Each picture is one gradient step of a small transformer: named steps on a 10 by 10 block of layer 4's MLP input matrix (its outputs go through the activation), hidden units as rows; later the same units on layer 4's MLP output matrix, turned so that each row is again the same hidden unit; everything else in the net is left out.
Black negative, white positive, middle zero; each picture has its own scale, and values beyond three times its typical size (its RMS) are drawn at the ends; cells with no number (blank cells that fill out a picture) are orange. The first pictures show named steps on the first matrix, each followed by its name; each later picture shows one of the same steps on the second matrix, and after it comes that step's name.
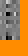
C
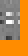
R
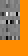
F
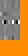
R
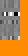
F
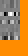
F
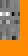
F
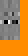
R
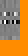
R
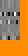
F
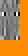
C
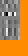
C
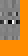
R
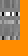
F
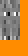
C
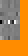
R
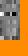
C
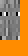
C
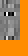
C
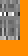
C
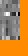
C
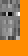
C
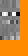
F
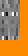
C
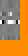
R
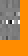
R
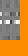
R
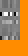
F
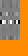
R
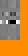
R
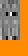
C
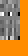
C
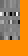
F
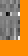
C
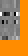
F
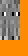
C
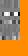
F
